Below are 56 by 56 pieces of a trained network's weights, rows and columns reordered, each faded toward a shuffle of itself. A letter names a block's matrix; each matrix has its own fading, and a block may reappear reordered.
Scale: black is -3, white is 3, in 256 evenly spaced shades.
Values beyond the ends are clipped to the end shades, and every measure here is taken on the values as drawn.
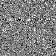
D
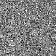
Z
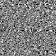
D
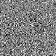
D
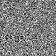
D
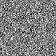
Z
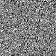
D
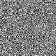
D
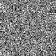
Z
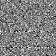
D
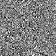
Z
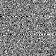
D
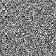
Z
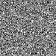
D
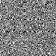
D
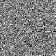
D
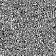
Z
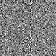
Z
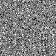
Z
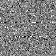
D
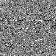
D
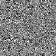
Z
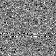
D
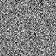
Z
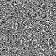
Z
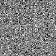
D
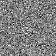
D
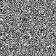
Z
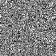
Z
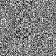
Z
